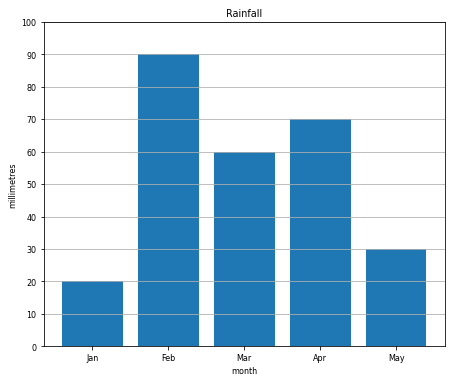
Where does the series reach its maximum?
Feb
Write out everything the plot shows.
Title: Rainfall
x-axis: month, ticks Jan Feb Mar Apr May
y-axis: millimetres, ticks 0 10 20 30 40 50 60 70 80 90 100
Values:
20 90 60 70 30
